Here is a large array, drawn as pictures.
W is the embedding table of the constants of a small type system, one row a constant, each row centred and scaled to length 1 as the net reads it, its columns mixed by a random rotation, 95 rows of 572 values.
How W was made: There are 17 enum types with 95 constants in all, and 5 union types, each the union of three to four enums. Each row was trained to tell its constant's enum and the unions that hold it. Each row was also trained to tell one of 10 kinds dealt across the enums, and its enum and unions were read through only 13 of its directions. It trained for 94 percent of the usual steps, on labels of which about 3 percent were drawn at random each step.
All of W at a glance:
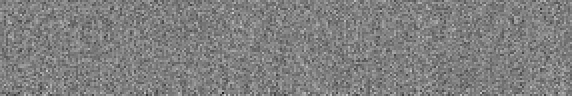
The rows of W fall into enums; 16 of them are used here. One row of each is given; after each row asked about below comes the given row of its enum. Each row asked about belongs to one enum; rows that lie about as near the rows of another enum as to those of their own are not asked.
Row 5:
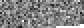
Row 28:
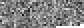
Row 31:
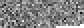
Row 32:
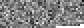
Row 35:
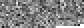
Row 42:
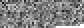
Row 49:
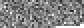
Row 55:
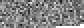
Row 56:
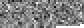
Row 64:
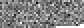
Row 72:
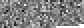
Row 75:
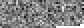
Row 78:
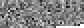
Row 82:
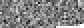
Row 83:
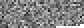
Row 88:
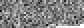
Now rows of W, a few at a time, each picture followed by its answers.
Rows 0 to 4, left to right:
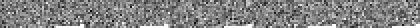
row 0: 32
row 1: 31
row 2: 82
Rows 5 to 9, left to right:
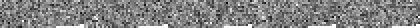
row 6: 72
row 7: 32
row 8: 83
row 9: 83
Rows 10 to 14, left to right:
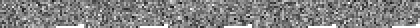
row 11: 35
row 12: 83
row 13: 28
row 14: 75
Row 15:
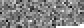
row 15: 64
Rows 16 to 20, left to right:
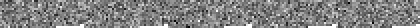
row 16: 82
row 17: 72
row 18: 55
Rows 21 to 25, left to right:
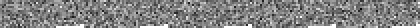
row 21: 82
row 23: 82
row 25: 35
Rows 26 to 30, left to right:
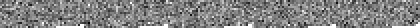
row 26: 82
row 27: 49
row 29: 55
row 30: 64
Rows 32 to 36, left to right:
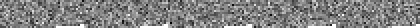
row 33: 49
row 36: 55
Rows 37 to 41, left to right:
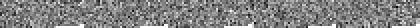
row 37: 55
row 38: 56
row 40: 31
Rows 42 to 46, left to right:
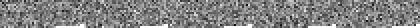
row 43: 72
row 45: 31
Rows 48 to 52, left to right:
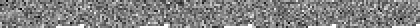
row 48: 32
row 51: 28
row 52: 31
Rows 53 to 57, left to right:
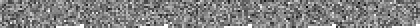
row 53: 82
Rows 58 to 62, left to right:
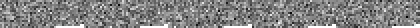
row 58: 32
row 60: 32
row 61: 5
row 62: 55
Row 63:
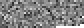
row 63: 83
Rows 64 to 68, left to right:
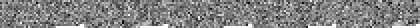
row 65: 72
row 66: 31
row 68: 56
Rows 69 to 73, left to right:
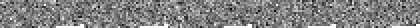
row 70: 35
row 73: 56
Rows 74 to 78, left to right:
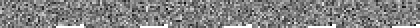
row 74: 31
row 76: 55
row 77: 32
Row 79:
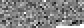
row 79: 56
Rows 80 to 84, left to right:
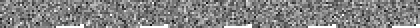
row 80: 28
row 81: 72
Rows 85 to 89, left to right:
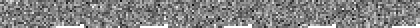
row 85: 72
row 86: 35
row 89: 78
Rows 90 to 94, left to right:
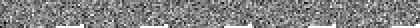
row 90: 83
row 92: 35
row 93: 35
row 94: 49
